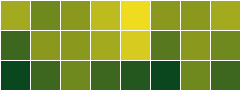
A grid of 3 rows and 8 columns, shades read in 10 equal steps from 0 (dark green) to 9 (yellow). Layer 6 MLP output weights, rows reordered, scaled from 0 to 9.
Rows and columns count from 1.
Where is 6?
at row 1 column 1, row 1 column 8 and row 2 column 4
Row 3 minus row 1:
-6 -2 -1 -5 -8 -5 -1 -4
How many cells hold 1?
1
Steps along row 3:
up up down down down up down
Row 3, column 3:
4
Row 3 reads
0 2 4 2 1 0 4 2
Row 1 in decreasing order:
9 7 6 6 5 5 5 4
